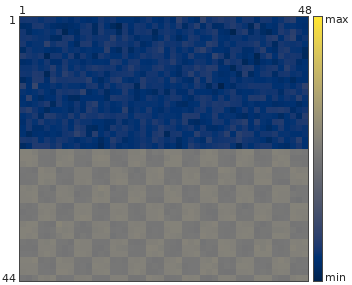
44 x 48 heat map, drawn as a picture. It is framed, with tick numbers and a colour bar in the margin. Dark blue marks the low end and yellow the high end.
It is made of 2 by 1 panels. Panel 1,1: very low, fine-grained, faint in contrast. Panel 2,1: middling, checkered, faint in contrast.
